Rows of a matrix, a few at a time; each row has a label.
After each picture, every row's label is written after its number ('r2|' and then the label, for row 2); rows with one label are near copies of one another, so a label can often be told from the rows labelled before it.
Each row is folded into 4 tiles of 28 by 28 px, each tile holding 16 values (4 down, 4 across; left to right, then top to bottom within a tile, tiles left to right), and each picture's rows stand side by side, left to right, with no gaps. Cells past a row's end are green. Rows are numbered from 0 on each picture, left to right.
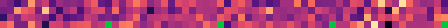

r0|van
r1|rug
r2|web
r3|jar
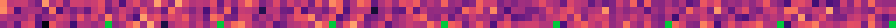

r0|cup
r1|jar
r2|rug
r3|rug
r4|van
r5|web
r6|van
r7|web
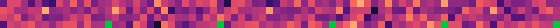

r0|web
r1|cup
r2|web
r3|rug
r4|van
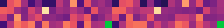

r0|web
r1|web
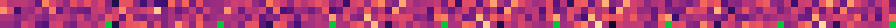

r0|cup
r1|web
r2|cup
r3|jar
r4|jar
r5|jar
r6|van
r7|jar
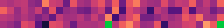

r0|cup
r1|rug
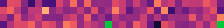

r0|web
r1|cup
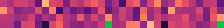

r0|cup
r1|jar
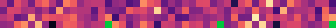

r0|jar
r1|van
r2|jar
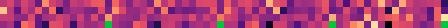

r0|cup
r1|cup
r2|cup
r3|jar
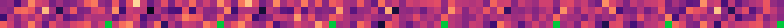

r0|van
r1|rug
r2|rug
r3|cup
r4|cup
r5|cup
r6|van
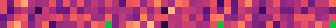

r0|rug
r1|jar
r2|rug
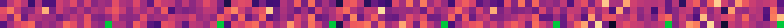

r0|web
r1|cup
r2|web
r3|web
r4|web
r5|jar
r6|jar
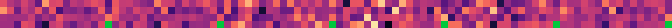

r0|cup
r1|cup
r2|rug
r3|jar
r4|van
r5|cup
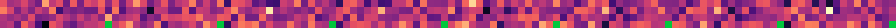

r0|cup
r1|rug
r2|web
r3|web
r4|rug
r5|van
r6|van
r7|web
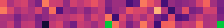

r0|cup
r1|van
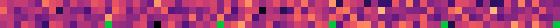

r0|cup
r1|cup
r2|rug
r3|web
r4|web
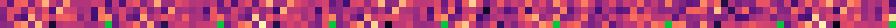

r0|jar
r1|jar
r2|jar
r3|jar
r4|rug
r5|rug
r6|van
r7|jar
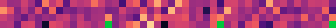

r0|cup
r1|jar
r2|cup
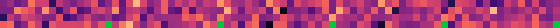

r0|van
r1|rug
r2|cup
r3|cup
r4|web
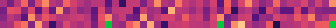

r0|jar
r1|jar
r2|rug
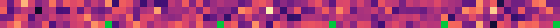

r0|rug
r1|web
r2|van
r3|cup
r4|van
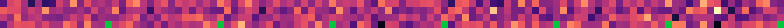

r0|web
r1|rug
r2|rug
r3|cup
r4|web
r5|rug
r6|van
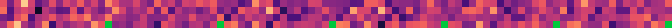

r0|rug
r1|cup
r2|van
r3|van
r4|van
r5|rug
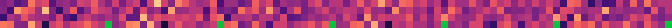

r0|van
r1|jar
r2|van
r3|jar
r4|cup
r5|web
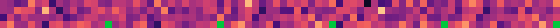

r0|van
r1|cup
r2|rug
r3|web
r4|rug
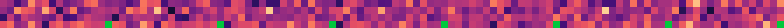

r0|van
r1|van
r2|web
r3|web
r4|cup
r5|web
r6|rug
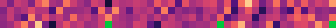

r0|jar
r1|cup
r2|rug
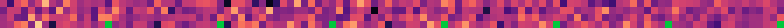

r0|jar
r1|cup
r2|web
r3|rug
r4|rug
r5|web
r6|cup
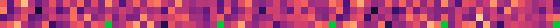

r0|rug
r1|jar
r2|rug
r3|rug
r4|jar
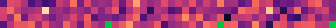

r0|web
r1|rug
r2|van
